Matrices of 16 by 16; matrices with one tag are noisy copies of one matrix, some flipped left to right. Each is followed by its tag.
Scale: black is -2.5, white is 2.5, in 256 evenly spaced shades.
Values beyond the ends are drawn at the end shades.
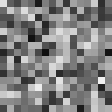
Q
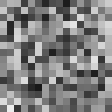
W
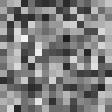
W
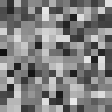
Q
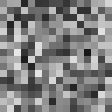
W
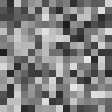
Q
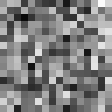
W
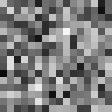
Q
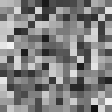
W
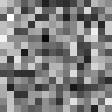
W
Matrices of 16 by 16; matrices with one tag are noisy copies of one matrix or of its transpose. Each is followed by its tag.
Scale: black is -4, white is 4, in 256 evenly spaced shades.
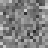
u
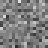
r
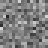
r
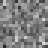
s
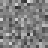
r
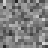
s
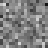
s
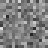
r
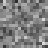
s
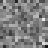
s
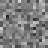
r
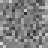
u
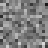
s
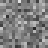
r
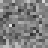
u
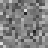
u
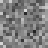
u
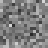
u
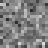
s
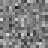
r
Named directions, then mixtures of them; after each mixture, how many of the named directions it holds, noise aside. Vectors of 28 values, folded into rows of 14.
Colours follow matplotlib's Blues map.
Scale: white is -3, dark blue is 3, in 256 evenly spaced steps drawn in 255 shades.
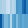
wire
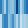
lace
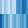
one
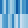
one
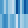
two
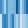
one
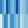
two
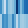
two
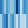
one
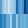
two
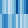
two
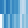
two
